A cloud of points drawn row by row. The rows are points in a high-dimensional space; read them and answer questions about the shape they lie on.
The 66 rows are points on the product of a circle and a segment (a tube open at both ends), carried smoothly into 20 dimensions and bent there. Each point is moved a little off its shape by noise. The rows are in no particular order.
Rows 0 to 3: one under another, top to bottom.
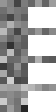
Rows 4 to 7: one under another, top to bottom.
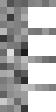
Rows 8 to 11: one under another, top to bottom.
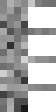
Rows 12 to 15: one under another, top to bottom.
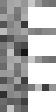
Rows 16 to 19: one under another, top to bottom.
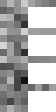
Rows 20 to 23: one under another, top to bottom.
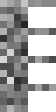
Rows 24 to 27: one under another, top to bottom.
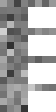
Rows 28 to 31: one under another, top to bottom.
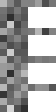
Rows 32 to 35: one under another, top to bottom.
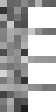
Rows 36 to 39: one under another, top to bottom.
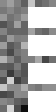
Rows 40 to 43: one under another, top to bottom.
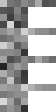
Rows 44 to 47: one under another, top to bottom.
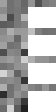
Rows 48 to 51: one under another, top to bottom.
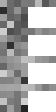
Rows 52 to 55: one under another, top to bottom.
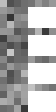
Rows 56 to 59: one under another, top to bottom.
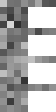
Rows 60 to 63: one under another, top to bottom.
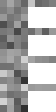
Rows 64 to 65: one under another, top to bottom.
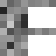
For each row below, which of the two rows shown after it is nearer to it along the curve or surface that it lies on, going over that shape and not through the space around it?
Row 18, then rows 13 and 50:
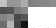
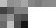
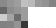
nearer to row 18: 13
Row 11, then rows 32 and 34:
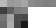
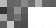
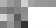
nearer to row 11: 34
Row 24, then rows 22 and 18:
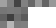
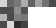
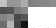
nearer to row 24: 22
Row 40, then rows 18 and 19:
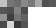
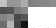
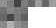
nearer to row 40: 19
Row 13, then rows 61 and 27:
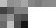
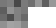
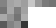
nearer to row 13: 27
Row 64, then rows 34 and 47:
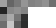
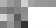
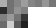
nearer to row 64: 47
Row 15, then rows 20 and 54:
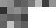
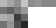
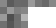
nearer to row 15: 54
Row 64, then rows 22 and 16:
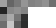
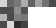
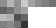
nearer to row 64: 22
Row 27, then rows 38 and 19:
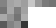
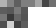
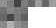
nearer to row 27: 19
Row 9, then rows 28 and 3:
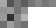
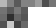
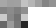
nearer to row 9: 28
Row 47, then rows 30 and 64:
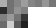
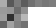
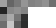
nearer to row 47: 64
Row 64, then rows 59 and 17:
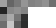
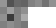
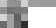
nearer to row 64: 17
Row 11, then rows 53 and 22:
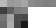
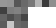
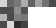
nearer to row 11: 22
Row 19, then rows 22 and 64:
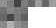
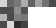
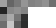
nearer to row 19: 22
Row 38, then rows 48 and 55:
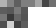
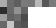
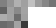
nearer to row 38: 48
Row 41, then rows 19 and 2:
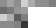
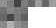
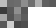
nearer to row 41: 2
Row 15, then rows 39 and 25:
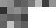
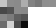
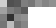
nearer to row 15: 25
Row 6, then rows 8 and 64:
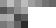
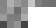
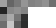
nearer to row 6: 64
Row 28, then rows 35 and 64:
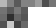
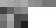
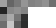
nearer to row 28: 64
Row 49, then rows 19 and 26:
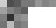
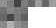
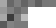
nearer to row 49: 19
